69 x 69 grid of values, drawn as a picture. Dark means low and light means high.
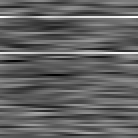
Slope: none. Odd lines: rows 9 and 27. Histogram: skewed, a long tail of high values. Grain: streaks across.
